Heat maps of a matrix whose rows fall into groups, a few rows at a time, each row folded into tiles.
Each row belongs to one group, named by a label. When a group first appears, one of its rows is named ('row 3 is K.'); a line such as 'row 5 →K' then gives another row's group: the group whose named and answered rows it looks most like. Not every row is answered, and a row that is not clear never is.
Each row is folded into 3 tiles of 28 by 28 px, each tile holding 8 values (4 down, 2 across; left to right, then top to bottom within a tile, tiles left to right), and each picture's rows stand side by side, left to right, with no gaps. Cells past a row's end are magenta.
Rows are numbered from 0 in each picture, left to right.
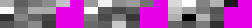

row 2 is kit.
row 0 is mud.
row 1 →kit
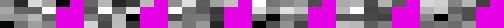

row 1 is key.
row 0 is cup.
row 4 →kit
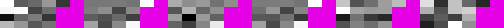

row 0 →kit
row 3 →key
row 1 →key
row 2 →key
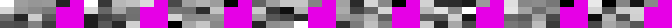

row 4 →cup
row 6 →kit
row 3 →cup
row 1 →mud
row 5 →key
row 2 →cup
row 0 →kit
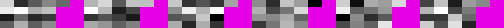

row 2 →key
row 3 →cup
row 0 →mud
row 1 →kit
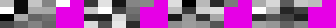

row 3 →kit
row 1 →kit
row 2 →mud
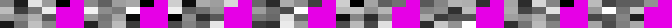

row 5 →cup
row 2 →mud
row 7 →key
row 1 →cup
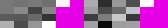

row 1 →key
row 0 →key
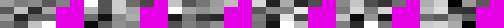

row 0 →key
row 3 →key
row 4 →key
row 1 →mud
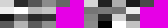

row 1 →key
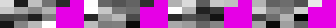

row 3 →key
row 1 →kit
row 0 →mud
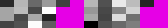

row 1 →cup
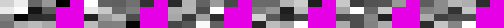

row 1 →kit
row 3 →cup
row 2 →cup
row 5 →cup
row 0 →kit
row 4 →key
